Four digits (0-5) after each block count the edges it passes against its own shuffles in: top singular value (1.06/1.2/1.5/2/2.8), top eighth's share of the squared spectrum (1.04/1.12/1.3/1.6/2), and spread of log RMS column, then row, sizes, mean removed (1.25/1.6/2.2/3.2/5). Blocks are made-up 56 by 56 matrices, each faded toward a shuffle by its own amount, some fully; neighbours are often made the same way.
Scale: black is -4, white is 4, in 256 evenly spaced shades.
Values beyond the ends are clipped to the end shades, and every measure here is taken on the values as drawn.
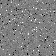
1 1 0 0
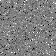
1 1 0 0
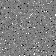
0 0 0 0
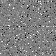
2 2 0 0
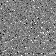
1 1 0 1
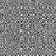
4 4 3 3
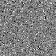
3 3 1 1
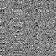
4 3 2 2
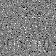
3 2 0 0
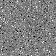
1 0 0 0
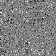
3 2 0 0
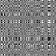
5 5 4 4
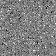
2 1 0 0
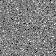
2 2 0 0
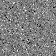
0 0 0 0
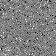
0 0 0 0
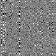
4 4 3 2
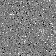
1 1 0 0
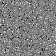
0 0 0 0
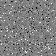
2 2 0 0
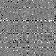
4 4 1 3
